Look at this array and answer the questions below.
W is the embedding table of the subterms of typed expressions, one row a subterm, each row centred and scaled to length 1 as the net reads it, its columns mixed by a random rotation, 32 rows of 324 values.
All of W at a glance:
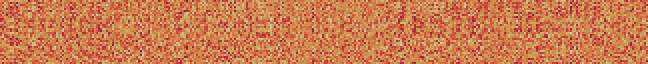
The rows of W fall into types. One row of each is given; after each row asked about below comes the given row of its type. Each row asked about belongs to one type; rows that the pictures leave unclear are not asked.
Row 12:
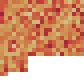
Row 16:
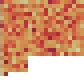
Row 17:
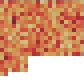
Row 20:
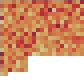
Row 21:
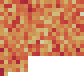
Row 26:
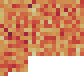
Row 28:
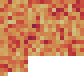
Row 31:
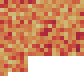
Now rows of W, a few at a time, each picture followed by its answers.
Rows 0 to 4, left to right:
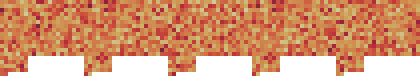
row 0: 12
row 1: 21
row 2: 26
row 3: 21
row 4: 17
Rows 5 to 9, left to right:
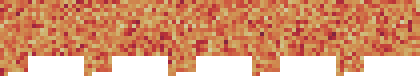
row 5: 21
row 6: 31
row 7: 20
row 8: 31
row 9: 16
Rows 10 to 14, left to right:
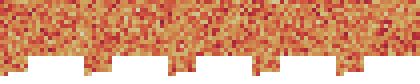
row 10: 16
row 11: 28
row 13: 16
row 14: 31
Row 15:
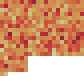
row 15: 31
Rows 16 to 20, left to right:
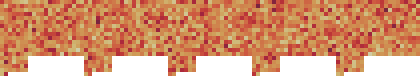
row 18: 17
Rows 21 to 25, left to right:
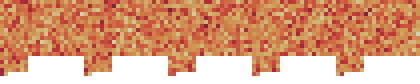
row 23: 12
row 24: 12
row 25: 16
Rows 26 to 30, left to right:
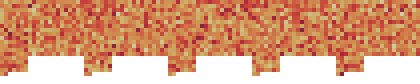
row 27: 21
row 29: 20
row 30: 26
